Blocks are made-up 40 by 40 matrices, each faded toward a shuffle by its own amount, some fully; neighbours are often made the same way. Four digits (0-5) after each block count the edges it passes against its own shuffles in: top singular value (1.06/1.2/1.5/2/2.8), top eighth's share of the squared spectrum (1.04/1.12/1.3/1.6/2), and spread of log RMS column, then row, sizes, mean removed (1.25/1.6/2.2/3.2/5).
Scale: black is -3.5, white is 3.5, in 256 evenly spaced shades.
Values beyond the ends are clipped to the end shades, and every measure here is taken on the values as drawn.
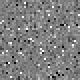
0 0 0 0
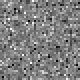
0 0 0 0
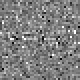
1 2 0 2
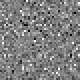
2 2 1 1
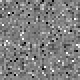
2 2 0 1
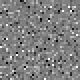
1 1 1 0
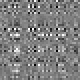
4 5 3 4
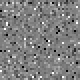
2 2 0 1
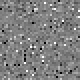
0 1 0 0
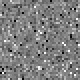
1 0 0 0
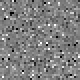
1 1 0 0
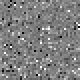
0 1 1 0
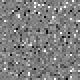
0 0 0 0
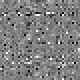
3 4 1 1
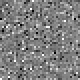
1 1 0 0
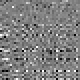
4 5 2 3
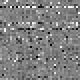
4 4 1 2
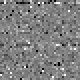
3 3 0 1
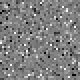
0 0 0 0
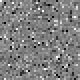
1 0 0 0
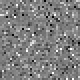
1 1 0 0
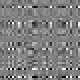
4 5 3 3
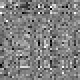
4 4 2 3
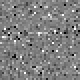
2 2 0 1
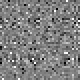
3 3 1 2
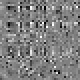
4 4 2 2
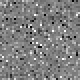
1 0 0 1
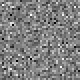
2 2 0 0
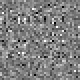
3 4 1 2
